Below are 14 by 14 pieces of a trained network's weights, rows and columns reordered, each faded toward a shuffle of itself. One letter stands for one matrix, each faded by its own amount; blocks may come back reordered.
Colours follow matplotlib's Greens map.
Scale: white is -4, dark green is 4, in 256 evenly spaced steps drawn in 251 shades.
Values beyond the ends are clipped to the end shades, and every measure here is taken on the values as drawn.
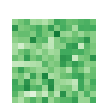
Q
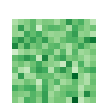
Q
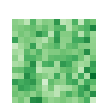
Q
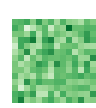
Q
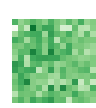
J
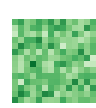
Q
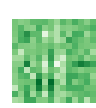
J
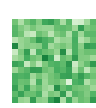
Q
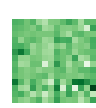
J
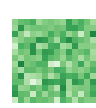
Q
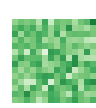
Q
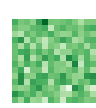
Q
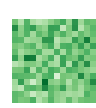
Q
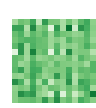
J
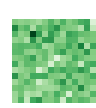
Q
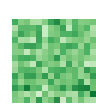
Q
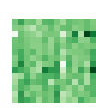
J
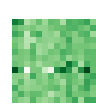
J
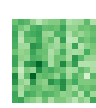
J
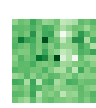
J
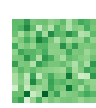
Q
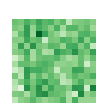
J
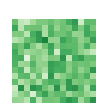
Q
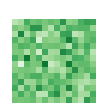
Q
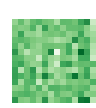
J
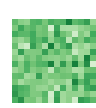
Q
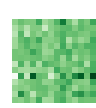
J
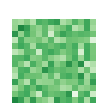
Q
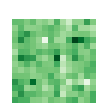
J
